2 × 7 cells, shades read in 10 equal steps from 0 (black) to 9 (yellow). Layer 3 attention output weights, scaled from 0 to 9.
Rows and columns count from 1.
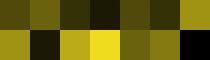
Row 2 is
6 1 7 9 4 5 0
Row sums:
21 32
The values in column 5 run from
3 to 4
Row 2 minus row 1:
3 -3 5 8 1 3 -6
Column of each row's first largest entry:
7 4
